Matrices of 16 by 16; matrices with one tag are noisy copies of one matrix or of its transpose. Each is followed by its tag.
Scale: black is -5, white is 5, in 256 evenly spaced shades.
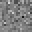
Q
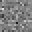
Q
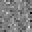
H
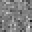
H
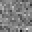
H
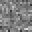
H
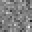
H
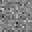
Q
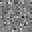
Q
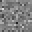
Q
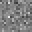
Q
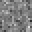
H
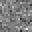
H
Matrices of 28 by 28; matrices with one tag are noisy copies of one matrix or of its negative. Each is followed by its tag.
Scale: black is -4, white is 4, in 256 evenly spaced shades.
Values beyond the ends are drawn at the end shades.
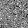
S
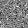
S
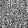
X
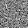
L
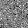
S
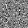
L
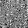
X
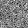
S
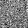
X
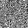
X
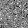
S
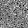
S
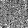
X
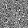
L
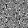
L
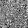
X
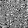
X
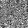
X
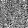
X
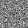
L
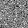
S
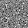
L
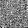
X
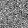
S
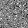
S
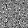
L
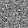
L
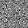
L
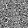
L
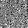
X
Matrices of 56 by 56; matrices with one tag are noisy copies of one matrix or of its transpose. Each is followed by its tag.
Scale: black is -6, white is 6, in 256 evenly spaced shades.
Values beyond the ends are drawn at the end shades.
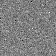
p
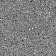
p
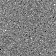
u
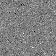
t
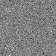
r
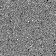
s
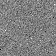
u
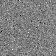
p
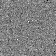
s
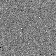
s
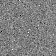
p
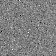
p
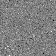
r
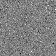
r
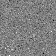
r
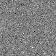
t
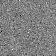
p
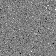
r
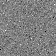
u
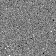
r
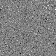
r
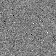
t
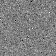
p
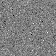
t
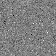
t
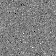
t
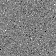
u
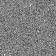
u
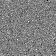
s
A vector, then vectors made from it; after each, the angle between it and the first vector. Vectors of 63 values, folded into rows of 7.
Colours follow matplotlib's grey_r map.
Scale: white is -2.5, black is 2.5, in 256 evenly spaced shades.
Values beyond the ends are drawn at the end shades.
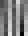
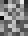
orthogonal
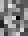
orthogonal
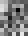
partly opposed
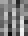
nearly opposite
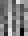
nearly parallel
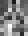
partly aligned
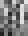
partly opposed
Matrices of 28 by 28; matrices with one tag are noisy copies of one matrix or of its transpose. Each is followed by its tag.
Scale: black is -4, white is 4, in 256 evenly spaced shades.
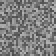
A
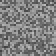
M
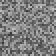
M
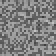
A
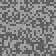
M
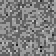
A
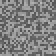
A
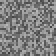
A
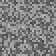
M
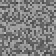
M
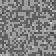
A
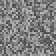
M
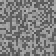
A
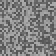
M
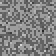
M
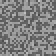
A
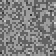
M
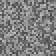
M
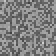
A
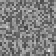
A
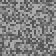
M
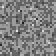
A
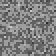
M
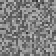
A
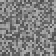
A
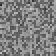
A
